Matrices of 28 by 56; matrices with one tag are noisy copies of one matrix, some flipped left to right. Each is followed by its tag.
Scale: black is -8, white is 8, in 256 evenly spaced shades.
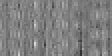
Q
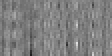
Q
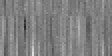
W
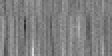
W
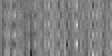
Q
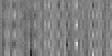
Q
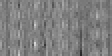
Q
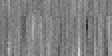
W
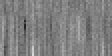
W
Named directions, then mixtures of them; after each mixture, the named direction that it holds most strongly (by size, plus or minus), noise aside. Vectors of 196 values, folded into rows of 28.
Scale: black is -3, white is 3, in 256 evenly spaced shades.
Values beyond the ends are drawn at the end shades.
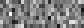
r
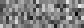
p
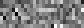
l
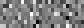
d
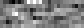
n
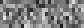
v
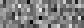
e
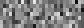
r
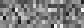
l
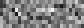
p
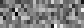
l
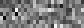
l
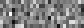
r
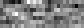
n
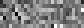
l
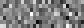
d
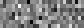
e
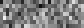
v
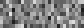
r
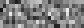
r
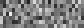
r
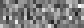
p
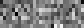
l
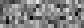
p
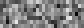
p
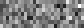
p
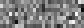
r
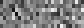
l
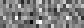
e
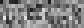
v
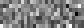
d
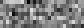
n
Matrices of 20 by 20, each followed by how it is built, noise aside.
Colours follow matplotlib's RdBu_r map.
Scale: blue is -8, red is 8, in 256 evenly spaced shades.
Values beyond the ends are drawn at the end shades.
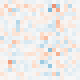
low rank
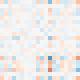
low rank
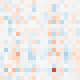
low rank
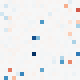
sparse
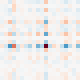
low rank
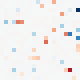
sparse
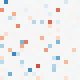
sparse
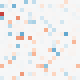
sparse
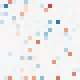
sparse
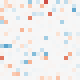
sparse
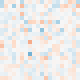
low rank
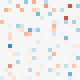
sparse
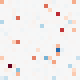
sparse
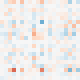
low rank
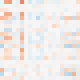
low rank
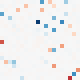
sparse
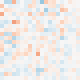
low rank
